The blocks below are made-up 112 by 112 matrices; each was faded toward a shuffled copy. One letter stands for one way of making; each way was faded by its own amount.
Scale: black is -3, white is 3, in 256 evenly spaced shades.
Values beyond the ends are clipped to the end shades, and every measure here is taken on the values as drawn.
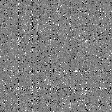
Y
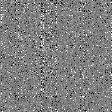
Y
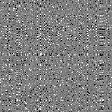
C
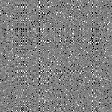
C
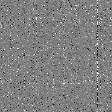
Y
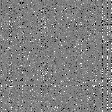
Y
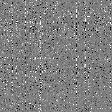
Y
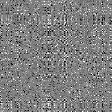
C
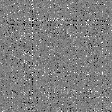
Y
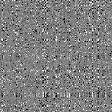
C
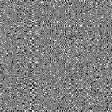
C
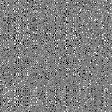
C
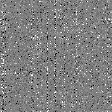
Y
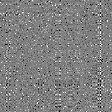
C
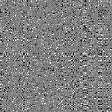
C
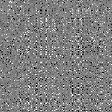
C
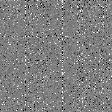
Y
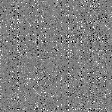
Y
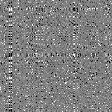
C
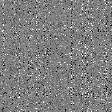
Y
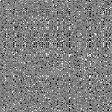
C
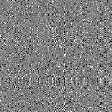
C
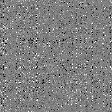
Y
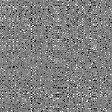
C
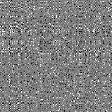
C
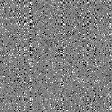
C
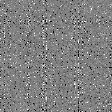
Y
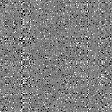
C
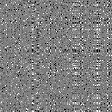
C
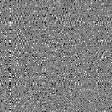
C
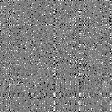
C
